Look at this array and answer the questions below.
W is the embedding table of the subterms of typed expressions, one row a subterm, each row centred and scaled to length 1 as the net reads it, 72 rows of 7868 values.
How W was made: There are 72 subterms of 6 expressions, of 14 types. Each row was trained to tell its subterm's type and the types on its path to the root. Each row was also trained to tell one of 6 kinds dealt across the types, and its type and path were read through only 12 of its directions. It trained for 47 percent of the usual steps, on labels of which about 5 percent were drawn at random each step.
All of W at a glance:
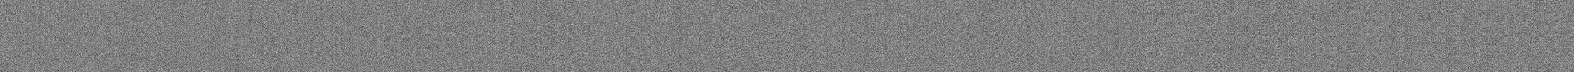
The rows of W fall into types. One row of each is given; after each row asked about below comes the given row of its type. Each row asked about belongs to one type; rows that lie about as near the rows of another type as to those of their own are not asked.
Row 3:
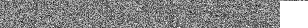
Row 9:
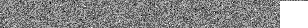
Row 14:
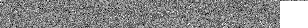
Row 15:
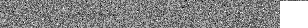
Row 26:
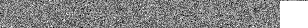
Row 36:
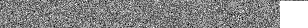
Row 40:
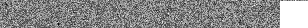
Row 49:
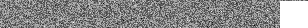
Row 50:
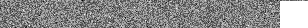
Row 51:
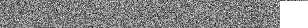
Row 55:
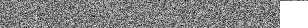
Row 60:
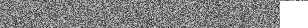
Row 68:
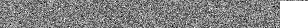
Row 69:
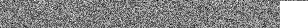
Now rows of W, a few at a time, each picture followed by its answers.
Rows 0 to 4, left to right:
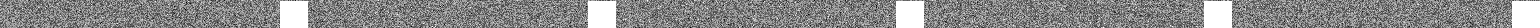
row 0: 68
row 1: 40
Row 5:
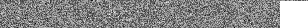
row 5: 36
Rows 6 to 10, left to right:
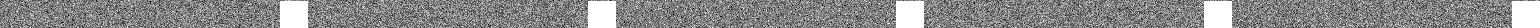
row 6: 51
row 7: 15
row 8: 60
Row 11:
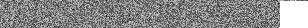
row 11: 3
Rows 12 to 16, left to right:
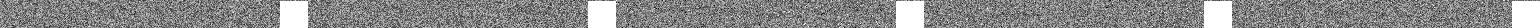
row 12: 15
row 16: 49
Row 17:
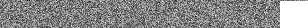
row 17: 14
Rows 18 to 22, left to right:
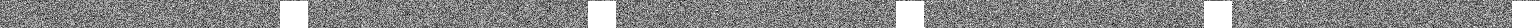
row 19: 9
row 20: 15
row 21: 49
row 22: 68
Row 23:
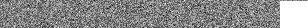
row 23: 26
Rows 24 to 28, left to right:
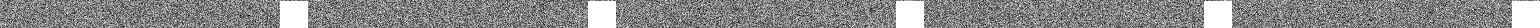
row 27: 60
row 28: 69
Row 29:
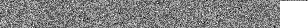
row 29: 51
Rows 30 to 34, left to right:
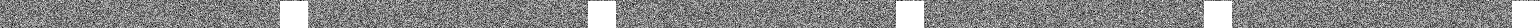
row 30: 55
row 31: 69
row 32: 15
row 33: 14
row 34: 14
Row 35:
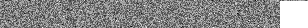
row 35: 60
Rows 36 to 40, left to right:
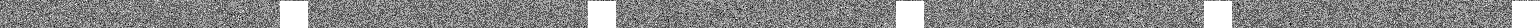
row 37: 69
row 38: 15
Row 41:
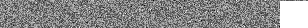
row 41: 49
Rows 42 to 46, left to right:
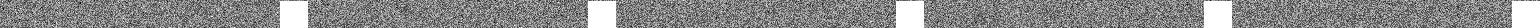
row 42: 9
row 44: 55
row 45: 60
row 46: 69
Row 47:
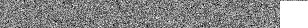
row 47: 26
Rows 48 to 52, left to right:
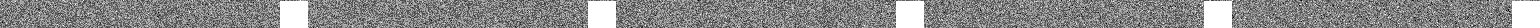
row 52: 68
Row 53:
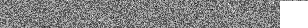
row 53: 68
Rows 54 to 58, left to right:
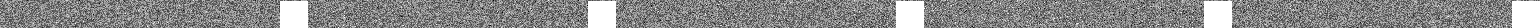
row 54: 55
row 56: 69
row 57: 36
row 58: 9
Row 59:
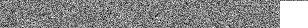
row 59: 55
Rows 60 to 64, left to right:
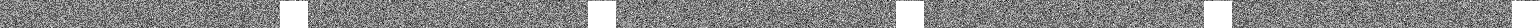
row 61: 40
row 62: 68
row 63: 26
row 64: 36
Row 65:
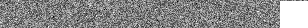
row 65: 55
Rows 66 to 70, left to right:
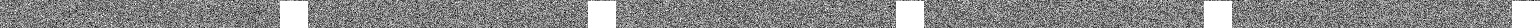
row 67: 49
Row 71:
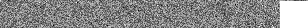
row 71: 36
